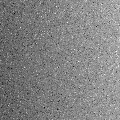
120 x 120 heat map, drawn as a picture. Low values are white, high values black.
The grain is fine, like static. The field climbs toward the left. No row or column stands out. The histogram is bell-shaped. There are no regular stripes.
